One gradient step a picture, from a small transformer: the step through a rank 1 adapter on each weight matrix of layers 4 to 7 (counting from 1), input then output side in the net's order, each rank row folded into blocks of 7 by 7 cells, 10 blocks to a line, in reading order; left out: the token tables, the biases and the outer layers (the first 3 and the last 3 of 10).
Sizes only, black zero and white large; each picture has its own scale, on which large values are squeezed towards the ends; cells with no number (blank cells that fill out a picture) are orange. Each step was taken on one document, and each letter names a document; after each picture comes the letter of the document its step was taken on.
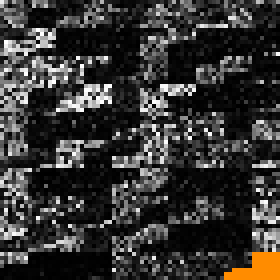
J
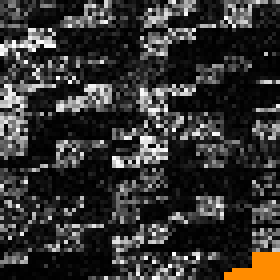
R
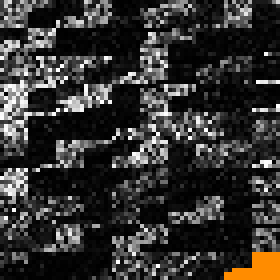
J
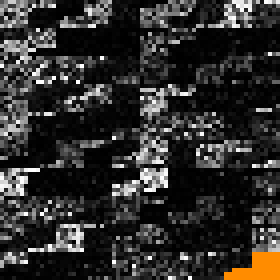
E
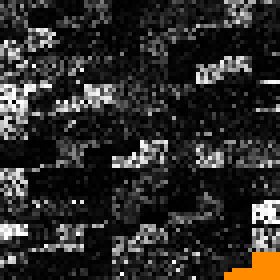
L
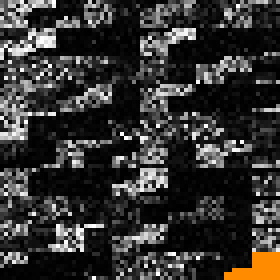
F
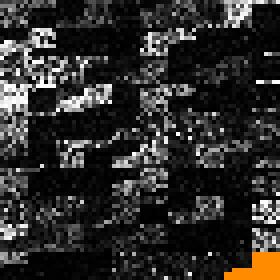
J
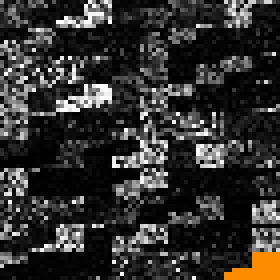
L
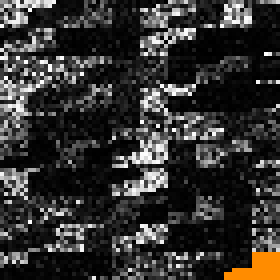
F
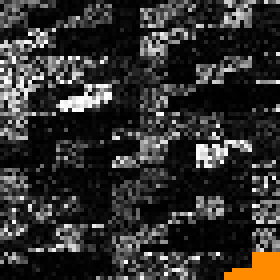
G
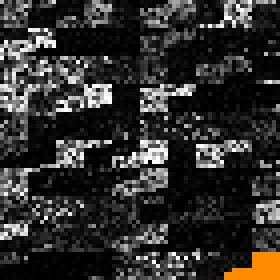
F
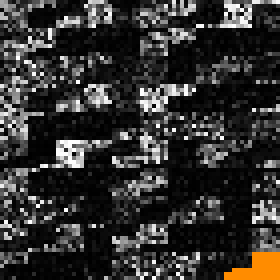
R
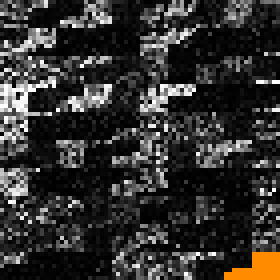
J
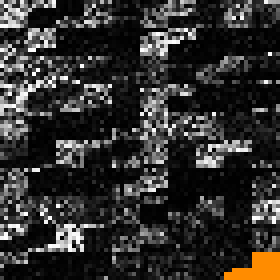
E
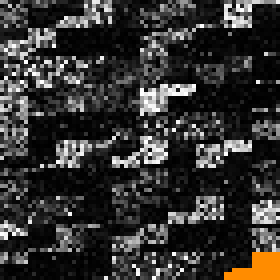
R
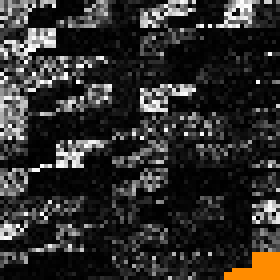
E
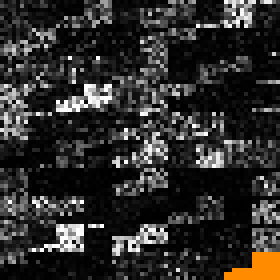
L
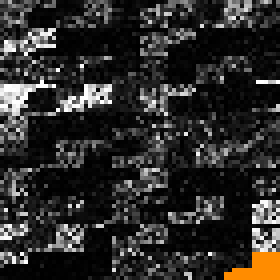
J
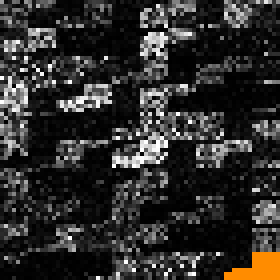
G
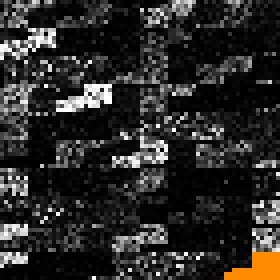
F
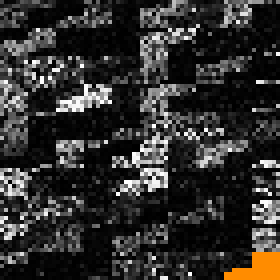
J
